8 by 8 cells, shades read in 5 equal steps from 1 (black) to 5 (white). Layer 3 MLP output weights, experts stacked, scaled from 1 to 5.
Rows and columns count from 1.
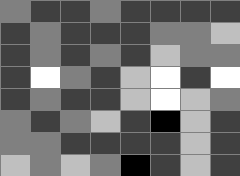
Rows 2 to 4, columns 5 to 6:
2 3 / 2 4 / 4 5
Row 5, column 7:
4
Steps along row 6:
down up up down down up down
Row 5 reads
2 3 2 2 4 5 4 3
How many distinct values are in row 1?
2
